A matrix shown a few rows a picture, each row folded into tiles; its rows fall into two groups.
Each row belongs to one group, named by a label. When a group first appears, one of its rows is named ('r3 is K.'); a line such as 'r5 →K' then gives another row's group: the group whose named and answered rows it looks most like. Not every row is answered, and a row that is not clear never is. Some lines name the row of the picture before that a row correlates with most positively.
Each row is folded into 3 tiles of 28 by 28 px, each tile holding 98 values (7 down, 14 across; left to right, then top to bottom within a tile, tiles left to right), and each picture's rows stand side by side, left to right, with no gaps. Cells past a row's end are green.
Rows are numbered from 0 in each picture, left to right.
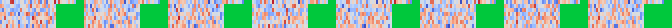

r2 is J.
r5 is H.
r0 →H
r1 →J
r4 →H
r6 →H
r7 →J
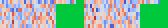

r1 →J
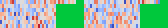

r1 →H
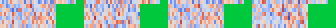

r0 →H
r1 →J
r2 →H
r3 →H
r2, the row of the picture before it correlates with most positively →1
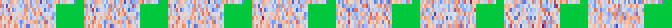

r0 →J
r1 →J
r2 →J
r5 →J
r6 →J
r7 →H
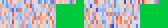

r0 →H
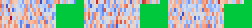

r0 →J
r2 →J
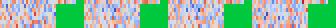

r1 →J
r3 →J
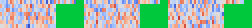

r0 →H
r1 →H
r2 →J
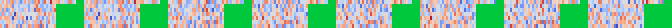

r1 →J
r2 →J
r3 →J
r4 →J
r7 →H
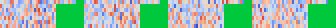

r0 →J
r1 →H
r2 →H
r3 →J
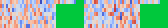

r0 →J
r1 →H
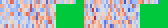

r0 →H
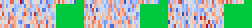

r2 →H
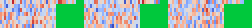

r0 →H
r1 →H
